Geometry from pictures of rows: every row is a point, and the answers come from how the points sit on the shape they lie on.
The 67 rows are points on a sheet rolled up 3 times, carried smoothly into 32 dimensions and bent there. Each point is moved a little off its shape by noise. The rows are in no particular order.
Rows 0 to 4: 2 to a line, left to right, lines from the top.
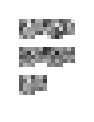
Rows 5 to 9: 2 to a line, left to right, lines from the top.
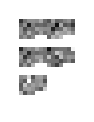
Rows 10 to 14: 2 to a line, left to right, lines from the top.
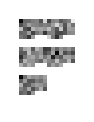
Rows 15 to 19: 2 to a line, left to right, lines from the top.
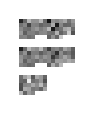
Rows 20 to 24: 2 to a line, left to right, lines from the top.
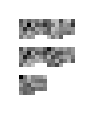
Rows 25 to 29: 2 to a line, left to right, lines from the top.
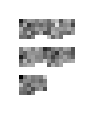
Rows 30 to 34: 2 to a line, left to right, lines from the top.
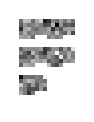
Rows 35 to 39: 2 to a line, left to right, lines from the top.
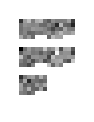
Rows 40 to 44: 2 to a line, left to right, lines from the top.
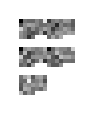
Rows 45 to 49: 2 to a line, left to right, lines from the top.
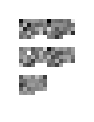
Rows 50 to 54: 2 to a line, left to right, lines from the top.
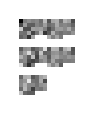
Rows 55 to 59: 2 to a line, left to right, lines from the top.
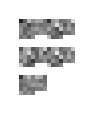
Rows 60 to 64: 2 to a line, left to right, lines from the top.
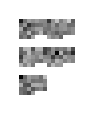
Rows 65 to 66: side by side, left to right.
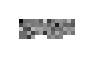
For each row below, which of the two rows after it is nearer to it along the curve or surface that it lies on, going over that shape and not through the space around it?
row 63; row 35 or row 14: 14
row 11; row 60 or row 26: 26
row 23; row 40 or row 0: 40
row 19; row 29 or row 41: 29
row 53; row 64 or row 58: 64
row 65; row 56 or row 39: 56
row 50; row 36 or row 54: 36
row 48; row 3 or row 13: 3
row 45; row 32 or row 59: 32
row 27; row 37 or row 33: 37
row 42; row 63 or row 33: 63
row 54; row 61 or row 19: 19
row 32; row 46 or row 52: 46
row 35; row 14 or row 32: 14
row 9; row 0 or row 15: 0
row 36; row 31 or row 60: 31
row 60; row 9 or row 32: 32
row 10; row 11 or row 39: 11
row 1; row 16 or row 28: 16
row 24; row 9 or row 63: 63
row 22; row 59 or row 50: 50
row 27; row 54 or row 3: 54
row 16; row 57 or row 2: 2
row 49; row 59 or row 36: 59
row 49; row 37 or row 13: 37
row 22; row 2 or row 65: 2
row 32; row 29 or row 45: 45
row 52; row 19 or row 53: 19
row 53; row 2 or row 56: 56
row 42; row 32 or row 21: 32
